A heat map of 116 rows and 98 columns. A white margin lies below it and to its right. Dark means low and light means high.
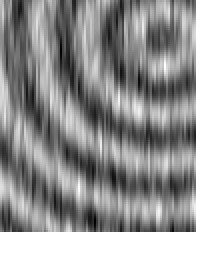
There is no overall slope. The halves do not mirror each other. Rings spread out from the top right.
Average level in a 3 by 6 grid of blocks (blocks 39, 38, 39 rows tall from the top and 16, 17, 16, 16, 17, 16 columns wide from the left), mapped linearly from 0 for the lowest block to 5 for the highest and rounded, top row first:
144045 / 433422 / 331243
